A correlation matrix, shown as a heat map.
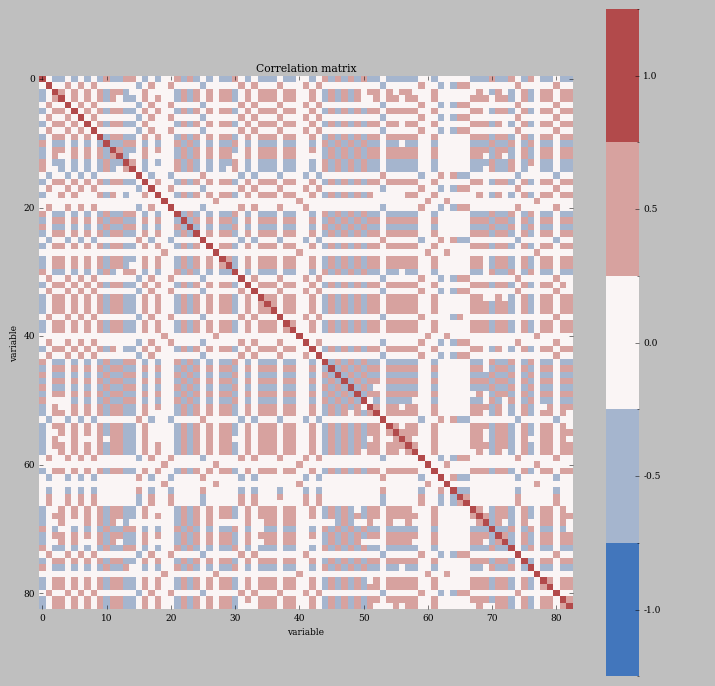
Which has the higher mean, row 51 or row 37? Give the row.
51
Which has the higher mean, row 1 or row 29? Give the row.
29
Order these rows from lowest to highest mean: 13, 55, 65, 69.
13, 65, 69, 55
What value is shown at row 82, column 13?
-0.5
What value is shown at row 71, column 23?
-0.5
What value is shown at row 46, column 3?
-0.5
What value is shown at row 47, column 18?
0.5
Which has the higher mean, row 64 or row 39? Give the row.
39
